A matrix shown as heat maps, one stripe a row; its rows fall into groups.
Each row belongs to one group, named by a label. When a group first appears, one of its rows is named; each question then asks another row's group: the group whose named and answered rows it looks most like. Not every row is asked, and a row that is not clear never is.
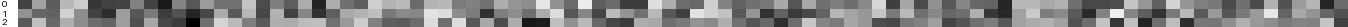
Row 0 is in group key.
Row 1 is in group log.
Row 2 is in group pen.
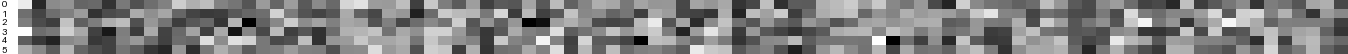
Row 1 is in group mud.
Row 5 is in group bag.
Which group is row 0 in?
bag
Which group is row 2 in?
pen
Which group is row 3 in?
log
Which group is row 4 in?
key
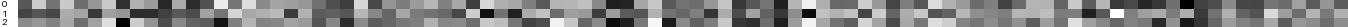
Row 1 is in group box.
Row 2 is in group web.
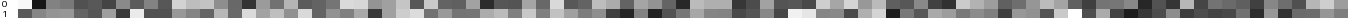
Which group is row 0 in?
bag
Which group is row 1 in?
web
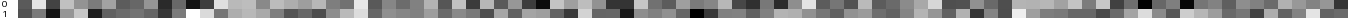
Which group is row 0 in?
pen
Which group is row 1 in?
key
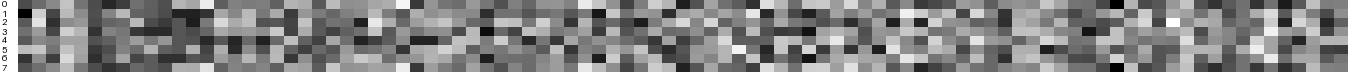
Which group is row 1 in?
log
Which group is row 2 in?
key
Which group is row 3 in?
box
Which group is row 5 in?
log
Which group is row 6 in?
log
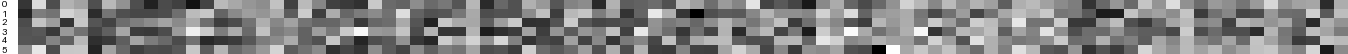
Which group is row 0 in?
box
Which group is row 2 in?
mud
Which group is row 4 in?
mud
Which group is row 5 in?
box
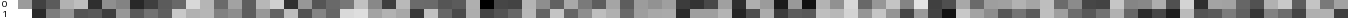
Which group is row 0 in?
box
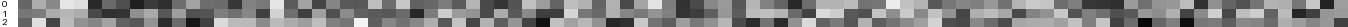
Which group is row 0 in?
box
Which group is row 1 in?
mud
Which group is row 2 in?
pen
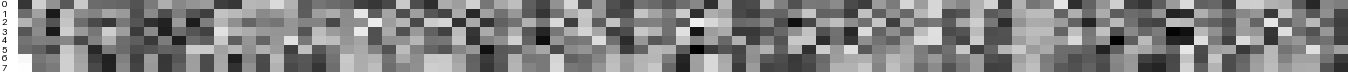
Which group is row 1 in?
pen
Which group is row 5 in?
box
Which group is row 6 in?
log
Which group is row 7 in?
log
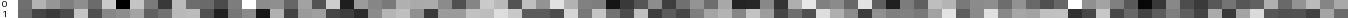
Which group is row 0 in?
web
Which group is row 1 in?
mud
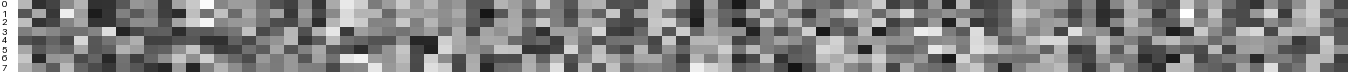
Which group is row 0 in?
key
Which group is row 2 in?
key
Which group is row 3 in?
pen
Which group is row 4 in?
mud
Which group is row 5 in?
mud
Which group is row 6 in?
bag
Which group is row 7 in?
bag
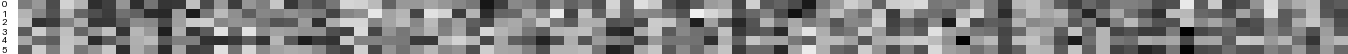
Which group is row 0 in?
log
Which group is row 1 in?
bag
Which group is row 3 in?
web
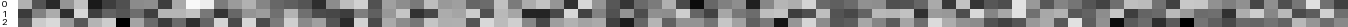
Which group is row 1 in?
mud
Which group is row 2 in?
web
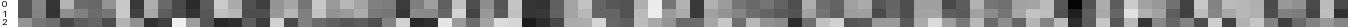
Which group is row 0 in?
pen
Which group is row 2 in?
mud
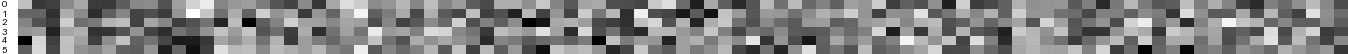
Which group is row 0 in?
key
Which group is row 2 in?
pen
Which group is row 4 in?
log
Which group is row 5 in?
pen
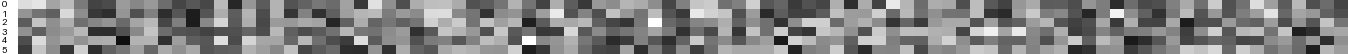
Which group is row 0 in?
log
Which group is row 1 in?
log
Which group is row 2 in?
web
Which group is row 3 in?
mud
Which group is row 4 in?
web
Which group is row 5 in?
mud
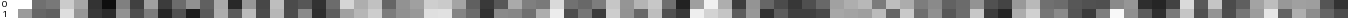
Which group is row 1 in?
log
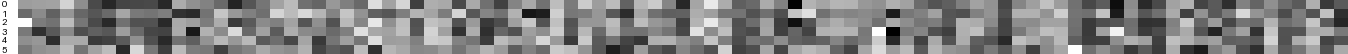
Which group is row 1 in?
pen
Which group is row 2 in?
bag
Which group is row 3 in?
bag
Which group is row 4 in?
key
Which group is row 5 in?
web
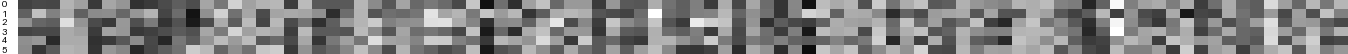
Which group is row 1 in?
web
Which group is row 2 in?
log
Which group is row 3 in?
box
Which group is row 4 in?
key
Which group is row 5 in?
box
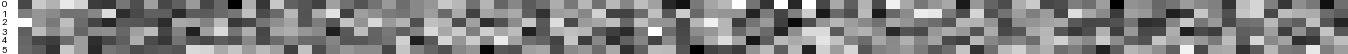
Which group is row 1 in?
pen
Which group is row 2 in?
bag
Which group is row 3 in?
web
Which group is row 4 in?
mud
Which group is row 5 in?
box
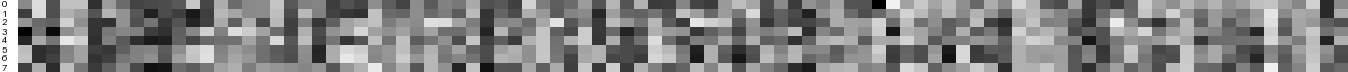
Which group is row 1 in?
box
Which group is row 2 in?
log
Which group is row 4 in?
box
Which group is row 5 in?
key
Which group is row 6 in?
key
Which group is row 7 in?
bag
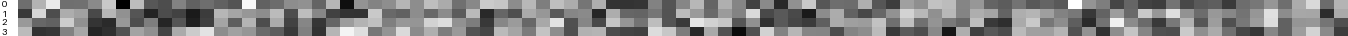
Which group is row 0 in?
web
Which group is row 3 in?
key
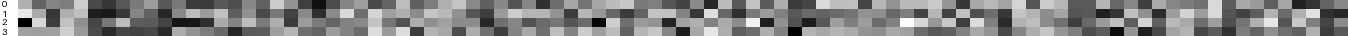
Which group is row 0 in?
mud
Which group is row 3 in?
bag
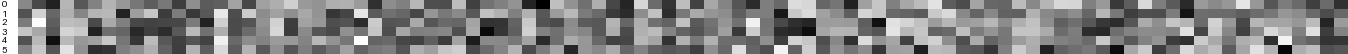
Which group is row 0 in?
pen
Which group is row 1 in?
web
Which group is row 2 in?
box
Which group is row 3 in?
box
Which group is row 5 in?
log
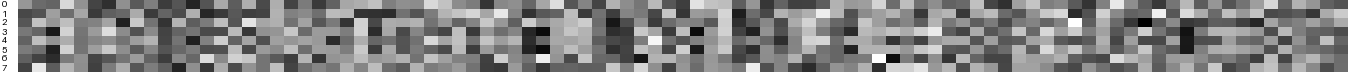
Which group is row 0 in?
log
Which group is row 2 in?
web
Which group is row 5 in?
pen
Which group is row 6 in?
key
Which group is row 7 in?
log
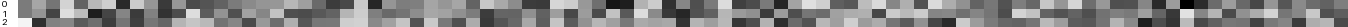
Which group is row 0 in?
web
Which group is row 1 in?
log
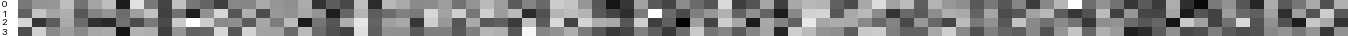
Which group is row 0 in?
web
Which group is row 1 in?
web
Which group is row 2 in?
bag
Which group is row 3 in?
web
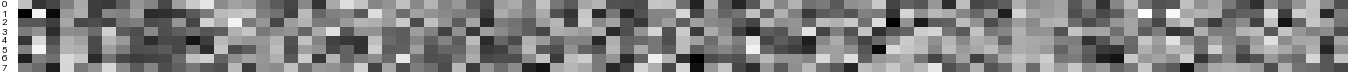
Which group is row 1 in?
key
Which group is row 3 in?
pen
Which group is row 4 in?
box
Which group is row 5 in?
box
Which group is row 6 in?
box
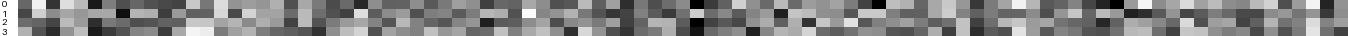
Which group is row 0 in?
box
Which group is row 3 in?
key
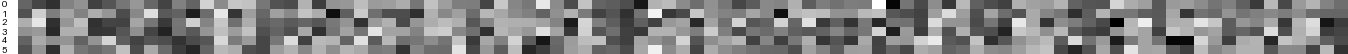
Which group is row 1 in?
web
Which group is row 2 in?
key
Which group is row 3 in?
key
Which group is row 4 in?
pen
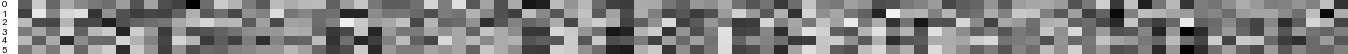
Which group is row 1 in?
box
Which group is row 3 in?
web
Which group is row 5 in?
web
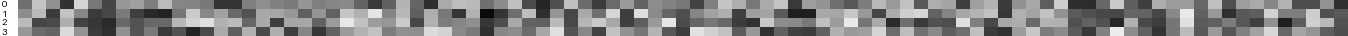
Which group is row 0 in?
mud
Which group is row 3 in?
log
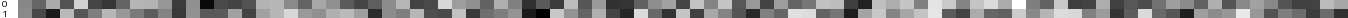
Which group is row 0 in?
mud
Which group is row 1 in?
pen
